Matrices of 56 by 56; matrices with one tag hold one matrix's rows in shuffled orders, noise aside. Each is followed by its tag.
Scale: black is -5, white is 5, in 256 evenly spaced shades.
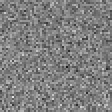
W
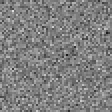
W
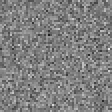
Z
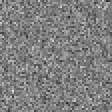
W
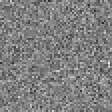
Z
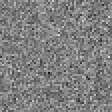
Z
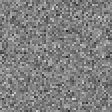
W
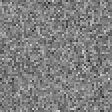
Z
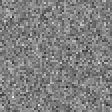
W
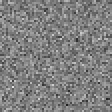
W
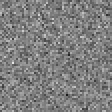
W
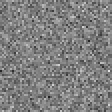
Z
